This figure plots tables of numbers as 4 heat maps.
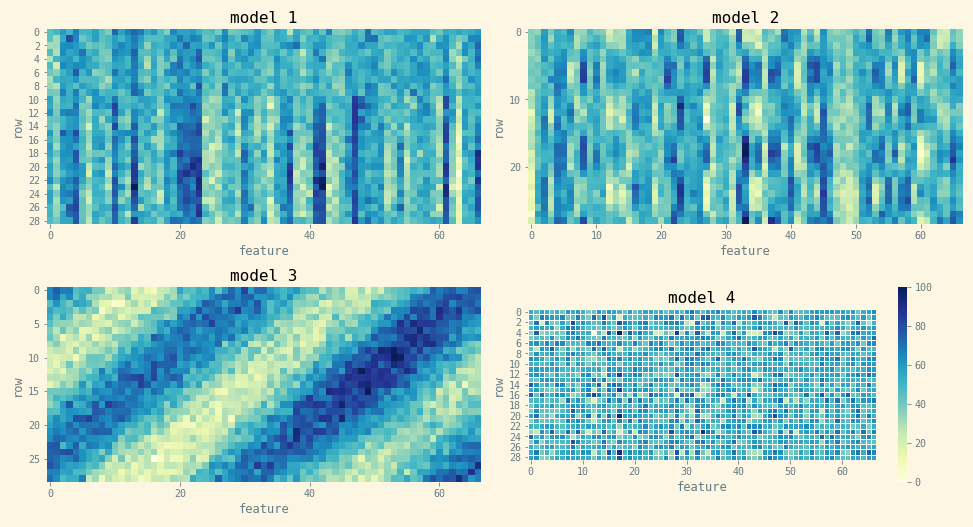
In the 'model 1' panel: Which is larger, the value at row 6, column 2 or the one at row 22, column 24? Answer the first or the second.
the first
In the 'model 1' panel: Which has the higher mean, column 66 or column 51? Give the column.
66
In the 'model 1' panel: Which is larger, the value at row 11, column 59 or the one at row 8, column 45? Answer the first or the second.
the first
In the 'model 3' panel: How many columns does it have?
67
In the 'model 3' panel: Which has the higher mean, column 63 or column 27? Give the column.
63
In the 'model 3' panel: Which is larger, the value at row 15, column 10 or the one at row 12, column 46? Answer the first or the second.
the second
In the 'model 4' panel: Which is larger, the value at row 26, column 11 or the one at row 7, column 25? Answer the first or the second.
the second
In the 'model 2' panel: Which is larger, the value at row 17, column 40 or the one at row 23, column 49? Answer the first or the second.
the first
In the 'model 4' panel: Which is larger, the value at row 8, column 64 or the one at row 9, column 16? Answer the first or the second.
the second
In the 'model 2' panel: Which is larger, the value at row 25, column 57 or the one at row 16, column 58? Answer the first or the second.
the first
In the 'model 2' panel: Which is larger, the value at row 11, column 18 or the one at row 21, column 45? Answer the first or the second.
the second
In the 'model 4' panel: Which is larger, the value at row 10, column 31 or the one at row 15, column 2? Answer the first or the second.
the first
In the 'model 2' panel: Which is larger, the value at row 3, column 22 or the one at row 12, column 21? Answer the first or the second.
the first
